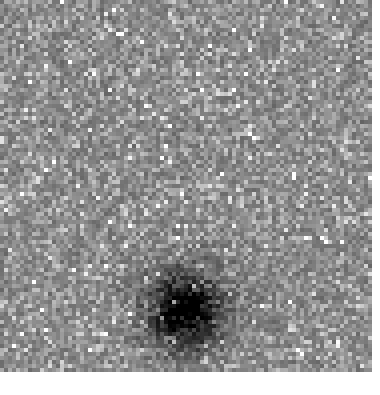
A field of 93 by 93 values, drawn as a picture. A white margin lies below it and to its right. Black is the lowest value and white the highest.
The ninth with the lowest average is the bottom middle. The distribution is heavy-tailed on both sides. A single dip lies in the bottom middle.
